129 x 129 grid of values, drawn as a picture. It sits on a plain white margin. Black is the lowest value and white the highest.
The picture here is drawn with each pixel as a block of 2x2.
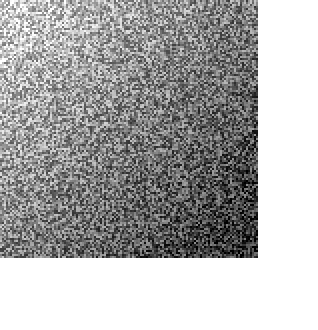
The ninth with the lowest average is the bottom right. The halves do not mirror each other. The field climbs toward the top left. The ninth with the highest average is the top left.
